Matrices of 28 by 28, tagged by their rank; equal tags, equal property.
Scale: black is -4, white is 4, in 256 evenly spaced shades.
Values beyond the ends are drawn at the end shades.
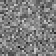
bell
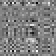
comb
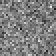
bell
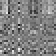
comb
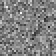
bell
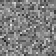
bell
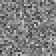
bell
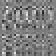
comb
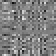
comb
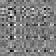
comb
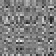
comb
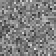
bell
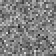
bell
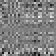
comb
